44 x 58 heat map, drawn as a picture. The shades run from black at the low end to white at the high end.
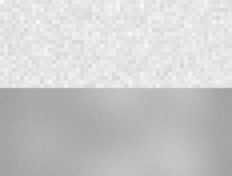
It is made of 2 by 1 panels. Panel 1,1: very high, fine-grained, faint in contrast. Panel 2,1: high, smooth, faint in contrast.
